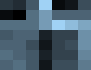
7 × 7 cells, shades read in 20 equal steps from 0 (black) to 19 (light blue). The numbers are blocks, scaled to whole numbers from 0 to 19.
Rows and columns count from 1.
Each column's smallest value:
1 0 7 2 1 2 7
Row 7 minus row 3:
-1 0 -2 -12 -12 -10 -4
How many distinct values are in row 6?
6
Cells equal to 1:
2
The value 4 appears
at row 1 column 2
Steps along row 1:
down up up down up up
